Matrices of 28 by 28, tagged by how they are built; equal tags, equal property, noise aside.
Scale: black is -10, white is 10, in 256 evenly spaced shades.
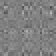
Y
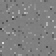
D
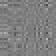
Y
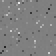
D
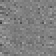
Y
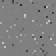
D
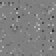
D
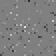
D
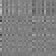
Y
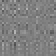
Y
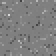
D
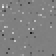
D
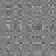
Y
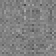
Y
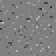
D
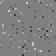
D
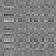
Y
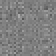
Y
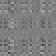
Y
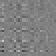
Y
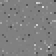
D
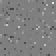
D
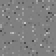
D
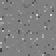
D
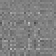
Y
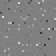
D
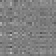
Y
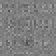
Y
